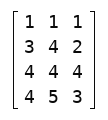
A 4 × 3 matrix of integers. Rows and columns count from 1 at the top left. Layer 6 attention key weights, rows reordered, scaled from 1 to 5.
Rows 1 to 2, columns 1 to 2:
1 1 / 3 4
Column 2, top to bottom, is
1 4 4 5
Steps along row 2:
up down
